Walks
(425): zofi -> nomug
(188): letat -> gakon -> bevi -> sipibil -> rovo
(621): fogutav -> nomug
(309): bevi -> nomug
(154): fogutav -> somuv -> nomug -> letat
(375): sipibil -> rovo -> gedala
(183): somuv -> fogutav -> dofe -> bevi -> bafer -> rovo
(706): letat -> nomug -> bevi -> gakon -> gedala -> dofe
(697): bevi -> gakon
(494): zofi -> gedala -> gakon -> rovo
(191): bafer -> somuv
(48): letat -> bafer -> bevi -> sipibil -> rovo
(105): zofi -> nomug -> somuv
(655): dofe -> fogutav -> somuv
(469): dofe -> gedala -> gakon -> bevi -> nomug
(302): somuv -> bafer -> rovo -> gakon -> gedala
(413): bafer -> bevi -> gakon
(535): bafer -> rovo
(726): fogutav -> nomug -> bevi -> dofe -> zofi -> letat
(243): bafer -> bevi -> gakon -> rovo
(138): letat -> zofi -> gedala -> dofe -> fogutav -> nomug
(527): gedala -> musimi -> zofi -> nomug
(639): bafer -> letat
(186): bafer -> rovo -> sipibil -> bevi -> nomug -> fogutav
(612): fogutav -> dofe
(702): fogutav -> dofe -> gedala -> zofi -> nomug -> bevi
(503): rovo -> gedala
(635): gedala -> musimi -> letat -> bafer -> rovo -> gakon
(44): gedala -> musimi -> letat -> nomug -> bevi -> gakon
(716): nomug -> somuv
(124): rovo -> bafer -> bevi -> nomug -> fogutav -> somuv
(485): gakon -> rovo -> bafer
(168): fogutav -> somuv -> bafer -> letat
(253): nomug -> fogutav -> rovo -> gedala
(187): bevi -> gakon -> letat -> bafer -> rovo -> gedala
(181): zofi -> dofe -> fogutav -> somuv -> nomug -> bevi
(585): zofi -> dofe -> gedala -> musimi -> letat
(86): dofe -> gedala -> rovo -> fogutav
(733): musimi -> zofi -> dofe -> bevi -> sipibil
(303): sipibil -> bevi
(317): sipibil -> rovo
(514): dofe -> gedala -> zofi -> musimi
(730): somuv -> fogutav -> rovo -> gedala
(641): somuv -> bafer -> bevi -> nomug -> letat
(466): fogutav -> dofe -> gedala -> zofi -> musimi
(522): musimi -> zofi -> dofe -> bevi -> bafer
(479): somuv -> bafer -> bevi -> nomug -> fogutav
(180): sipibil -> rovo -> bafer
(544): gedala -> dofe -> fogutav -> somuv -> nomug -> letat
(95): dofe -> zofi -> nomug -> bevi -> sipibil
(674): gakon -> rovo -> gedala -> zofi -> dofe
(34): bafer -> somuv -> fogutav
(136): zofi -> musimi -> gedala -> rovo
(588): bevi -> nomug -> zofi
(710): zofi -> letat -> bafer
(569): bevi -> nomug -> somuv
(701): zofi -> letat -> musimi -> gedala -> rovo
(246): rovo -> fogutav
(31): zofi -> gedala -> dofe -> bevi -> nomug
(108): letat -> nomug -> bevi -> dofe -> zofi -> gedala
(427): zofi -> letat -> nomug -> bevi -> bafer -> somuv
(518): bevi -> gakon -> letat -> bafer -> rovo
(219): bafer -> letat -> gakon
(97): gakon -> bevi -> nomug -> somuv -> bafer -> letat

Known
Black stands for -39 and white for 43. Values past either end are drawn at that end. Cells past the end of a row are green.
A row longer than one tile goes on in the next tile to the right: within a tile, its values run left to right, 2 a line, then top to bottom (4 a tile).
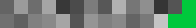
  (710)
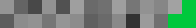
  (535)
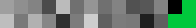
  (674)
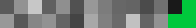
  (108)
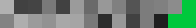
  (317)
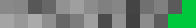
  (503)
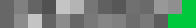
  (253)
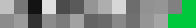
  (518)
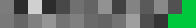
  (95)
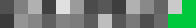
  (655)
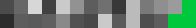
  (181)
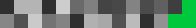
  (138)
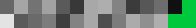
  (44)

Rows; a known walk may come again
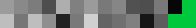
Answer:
(674)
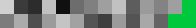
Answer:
(48)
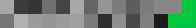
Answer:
(317)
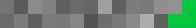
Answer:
(309)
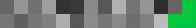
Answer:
(710)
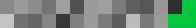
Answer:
(706)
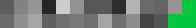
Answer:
(612)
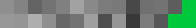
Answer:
(503)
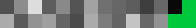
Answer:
(108)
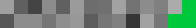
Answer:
(535)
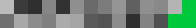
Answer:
(180)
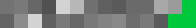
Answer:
(253)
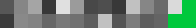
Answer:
(655)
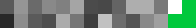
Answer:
(34)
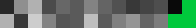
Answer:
(527)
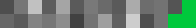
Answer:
(726)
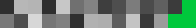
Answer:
(138)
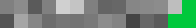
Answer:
(730)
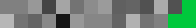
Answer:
(469)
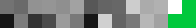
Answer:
(479)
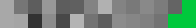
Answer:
(697)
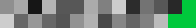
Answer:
(635)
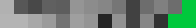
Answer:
(375)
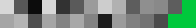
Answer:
(188)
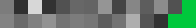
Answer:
(95)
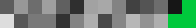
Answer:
(44)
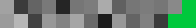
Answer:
(303)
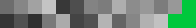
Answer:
(427)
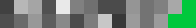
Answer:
(544)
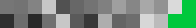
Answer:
(641)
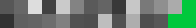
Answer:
(181)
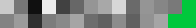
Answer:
(518)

